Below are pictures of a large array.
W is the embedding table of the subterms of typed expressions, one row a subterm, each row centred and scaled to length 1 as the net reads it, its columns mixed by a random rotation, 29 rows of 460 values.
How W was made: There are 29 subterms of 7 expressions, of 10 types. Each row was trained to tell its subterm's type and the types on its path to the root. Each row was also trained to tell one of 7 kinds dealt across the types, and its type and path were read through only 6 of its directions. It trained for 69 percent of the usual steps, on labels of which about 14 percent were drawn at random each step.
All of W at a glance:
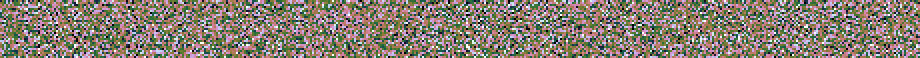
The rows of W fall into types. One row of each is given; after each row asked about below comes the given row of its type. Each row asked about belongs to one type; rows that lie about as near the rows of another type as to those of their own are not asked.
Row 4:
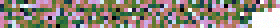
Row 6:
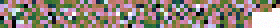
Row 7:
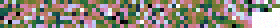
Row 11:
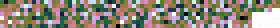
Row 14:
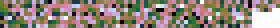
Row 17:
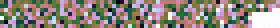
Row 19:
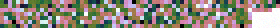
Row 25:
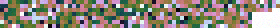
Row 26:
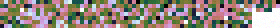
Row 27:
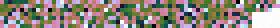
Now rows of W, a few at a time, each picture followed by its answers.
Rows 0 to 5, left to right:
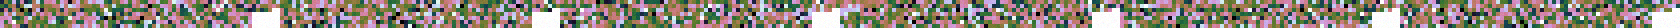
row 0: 4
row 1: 7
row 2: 19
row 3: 6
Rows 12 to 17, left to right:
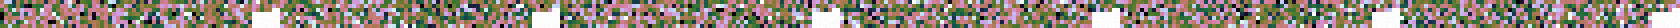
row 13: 27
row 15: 4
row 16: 27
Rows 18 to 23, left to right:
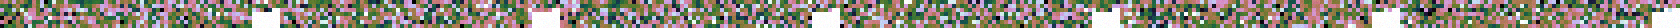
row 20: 6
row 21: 26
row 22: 11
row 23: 27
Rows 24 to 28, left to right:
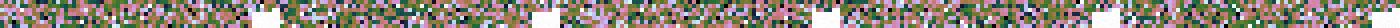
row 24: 19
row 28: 17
